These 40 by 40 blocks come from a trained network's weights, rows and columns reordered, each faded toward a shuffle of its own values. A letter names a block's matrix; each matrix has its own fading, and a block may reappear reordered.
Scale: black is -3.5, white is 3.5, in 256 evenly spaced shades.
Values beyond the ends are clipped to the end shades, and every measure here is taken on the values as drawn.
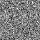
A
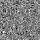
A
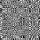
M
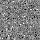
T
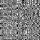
M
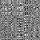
M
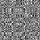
M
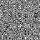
A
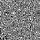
A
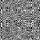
M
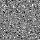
A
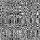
M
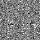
T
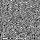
T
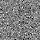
A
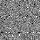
T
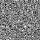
A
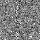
A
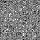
A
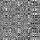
M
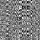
M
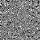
A
